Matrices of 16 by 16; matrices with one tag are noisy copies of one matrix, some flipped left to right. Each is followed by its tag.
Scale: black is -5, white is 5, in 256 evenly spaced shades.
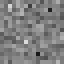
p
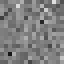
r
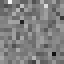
r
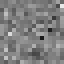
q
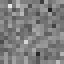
p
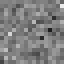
q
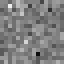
p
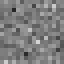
p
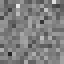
r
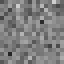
r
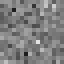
p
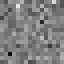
r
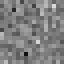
p
